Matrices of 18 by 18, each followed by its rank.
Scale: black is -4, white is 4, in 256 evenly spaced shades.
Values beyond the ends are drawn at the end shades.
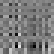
two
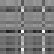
one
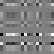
one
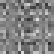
three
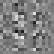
two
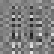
two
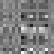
two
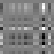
one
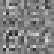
three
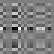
one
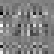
two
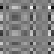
one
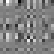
two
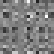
three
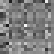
three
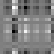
one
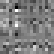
three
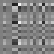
one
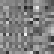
three
